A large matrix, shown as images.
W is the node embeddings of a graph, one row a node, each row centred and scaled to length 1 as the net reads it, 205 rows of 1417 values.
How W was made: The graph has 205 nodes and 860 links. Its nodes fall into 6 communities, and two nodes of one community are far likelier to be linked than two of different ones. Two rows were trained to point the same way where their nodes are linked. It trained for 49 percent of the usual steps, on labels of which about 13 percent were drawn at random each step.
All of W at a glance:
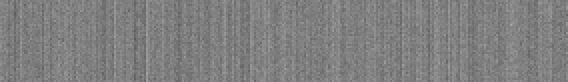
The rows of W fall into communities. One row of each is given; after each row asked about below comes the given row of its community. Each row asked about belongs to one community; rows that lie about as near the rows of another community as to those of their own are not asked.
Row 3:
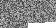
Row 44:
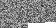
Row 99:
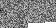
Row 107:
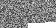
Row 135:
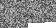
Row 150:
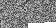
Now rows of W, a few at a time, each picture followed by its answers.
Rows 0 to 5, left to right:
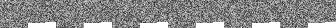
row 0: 44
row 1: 44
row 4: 44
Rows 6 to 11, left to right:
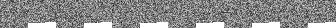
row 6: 44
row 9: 107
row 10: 107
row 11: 44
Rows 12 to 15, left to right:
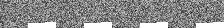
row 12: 99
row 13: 150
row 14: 107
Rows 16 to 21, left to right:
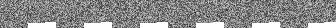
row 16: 99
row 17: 150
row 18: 150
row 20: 150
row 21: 3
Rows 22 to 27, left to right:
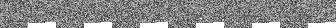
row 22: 3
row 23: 150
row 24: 3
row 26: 3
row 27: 3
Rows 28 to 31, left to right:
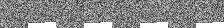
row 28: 150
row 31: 150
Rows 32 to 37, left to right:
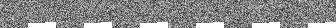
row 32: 150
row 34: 135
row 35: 150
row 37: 150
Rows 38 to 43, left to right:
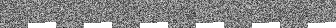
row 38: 3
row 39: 99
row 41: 135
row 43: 135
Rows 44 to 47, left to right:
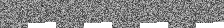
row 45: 44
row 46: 150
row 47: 99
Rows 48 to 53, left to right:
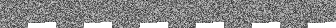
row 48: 44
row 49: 3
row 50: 135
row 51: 99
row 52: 99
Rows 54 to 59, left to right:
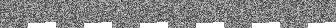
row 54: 3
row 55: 107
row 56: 107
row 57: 44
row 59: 3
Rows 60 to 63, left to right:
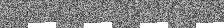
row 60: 150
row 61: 135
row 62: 3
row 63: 44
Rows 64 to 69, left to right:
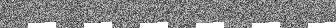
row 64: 150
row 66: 99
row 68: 44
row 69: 107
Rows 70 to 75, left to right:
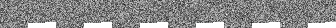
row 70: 99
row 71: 99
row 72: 44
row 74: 150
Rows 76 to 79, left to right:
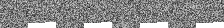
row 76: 107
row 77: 99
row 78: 99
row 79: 135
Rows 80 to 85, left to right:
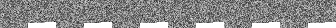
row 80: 3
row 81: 99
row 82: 44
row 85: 3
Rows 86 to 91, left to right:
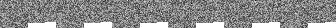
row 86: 3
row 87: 3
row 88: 107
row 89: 135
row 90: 150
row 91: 99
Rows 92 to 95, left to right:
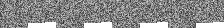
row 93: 107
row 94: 107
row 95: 150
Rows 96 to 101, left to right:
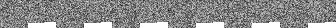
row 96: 150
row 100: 3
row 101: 135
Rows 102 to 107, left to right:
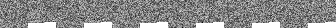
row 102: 150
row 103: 3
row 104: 107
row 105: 135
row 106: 3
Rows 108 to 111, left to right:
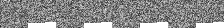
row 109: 3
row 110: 44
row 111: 99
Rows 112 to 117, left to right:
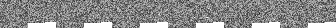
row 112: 135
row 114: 99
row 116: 99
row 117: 107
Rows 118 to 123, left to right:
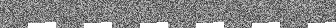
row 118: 107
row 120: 150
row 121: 99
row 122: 107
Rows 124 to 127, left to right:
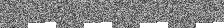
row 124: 3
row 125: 107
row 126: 135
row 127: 135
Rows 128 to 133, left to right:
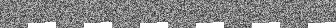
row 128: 3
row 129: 99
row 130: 44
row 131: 107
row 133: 150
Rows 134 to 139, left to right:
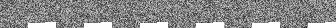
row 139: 99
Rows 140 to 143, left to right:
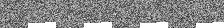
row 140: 135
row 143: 3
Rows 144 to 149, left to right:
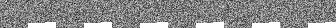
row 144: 135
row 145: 44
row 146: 150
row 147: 3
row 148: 3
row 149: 107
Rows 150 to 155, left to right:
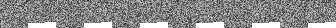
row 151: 3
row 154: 135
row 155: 150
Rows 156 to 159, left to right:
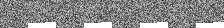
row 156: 135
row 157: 99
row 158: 135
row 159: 99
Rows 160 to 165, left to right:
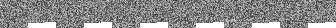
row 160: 3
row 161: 99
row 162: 99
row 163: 135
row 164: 44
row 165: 3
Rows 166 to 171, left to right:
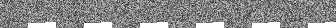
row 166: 3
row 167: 99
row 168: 107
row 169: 99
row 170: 150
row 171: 150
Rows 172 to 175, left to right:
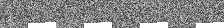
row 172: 44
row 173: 44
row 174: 99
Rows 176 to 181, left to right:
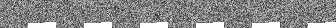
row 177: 107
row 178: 3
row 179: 150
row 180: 3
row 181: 99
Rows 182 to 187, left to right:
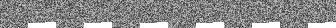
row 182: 3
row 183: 3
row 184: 44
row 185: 107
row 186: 107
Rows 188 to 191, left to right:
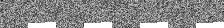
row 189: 3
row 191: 44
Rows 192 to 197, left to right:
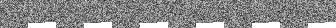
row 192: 99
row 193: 44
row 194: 135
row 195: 107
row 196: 107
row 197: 107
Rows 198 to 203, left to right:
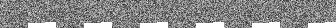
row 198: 135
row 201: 99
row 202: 107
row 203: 3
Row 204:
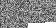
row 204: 99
